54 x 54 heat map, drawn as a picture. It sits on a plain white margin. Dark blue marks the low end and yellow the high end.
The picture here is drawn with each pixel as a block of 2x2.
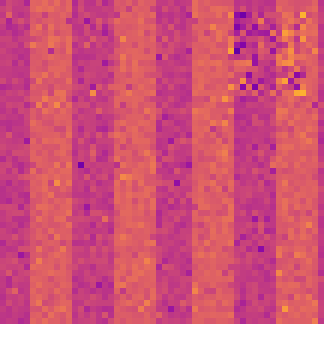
Roughest part: top right. Odd patch: rougher, in the top right. Stripes: upright, repeating 4 times. Slope: none.
